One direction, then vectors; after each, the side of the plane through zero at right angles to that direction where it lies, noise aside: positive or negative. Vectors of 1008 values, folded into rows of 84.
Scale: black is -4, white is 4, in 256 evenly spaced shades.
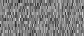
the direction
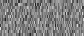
positive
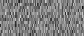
positive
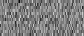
positive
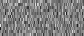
negative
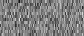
positive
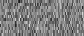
positive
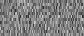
negative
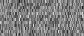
positive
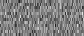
positive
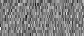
positive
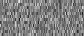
negative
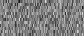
positive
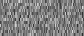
negative
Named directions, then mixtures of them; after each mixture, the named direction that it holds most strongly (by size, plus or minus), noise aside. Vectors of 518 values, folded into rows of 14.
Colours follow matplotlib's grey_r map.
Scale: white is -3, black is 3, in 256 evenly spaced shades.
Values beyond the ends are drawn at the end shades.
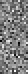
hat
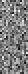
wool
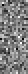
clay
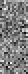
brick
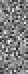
hat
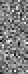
hat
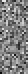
wool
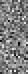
hat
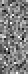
clay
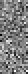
hat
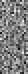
wool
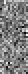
brick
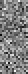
brick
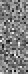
hat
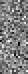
hat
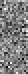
brick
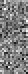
brick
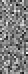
wool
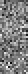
brick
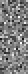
clay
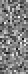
clay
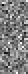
clay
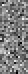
clay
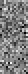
brick
